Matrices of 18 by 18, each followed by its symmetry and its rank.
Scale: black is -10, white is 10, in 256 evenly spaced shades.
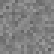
symmetric, full rank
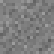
symmetric, full rank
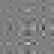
antisymmetric, rank two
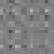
antisymmetric, rank two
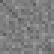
symmetric, full rank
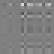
neither, rank one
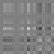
symmetric, rank one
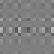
neither, rank one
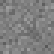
symmetric, full rank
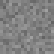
neither, full rank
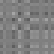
symmetric, rank one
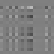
neither, rank one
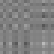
symmetric, rank one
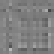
antisymmetric, rank two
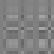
neither, rank one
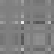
symmetric, rank one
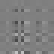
neither, rank one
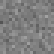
neither, full rank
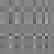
neither, rank one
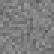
neither, full rank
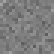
symmetric, full rank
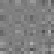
antisymmetric, rank two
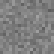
neither, full rank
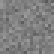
neither, full rank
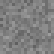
neither, full rank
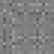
antisymmetric, rank two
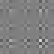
symmetric, rank one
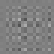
symmetric, rank one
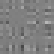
antisymmetric, rank two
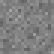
symmetric, full rank
